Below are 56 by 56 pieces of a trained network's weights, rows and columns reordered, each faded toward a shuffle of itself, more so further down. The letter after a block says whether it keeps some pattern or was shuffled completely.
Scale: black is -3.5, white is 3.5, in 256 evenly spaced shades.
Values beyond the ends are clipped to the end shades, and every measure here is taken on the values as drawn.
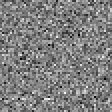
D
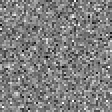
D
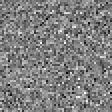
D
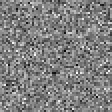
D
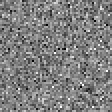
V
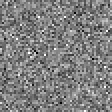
V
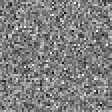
D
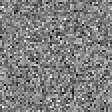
V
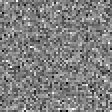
D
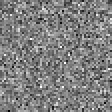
D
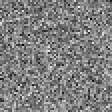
V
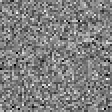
V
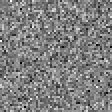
V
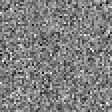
V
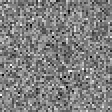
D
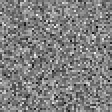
V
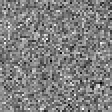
V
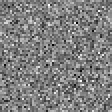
D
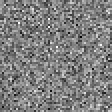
D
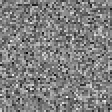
V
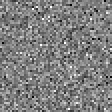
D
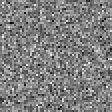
D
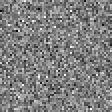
V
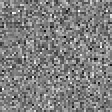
D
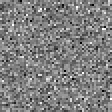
D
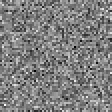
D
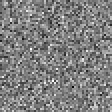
V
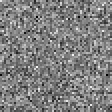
D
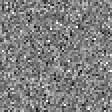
D
